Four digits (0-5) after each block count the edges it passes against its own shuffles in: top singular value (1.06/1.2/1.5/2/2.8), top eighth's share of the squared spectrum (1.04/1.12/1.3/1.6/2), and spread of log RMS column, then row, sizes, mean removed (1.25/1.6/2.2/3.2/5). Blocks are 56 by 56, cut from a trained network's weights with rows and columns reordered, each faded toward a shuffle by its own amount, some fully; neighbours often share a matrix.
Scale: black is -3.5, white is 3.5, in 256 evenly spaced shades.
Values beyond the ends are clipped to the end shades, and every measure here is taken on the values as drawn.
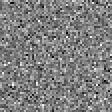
1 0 0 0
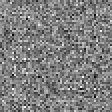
2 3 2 1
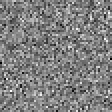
0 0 0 0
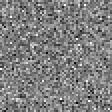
0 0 0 0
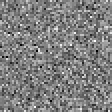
0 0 0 0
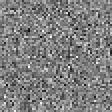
2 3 1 2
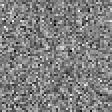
3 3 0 1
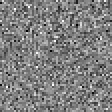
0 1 0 0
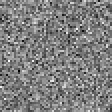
0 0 0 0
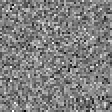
0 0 0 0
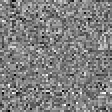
3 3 1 2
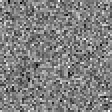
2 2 1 0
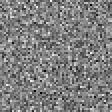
0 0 0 0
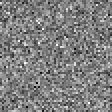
1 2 0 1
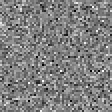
2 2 0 1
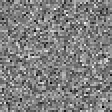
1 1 0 0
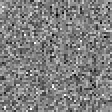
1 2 1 1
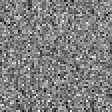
1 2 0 1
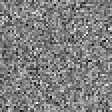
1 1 0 0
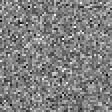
1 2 0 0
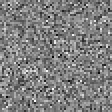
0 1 0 0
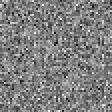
2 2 0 1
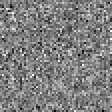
2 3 1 2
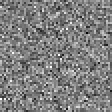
0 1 0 0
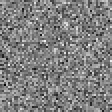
1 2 0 0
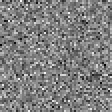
2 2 0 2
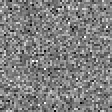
1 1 0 0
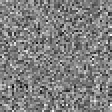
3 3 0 1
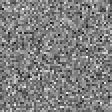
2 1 0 0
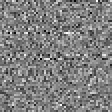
3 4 0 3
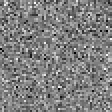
2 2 0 1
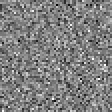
1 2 0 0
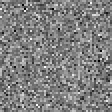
1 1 0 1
